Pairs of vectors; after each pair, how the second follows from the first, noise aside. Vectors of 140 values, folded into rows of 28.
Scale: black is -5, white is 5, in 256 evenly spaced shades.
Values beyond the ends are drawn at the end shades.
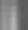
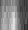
scaled up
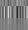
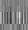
reversed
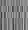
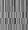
reversed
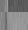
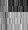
scaled up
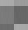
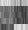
scaled up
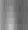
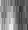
scaled up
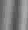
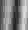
scaled up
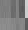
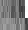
scaled up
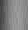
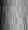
scaled up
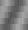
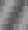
reversed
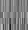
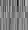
reversed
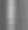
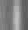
reversed
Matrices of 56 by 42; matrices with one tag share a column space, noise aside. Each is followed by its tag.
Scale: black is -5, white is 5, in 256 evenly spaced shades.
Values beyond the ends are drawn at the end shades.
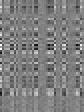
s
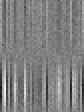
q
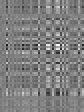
s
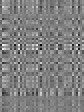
s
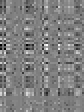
s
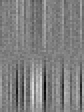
q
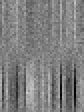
q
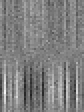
q
